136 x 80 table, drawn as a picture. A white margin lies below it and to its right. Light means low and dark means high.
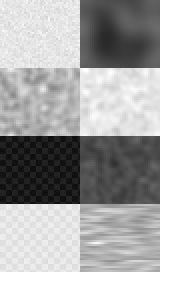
The table splits into 4 rows of 2 panels. Panel 1,1: very low, fine-grained, faint in contrast. Panel 1,2: high, smooth. Panel 2,1: low, blotchy. Panel 2,2: very low, blotchy, faint in contrast. Panel 3,1: very high, checkered, faint in contrast. Panel 3,2: high, blotchy, faint in contrast. Panel 4,1: very low, checkered, faint in contrast. Panel 4,2: low, streaked across.
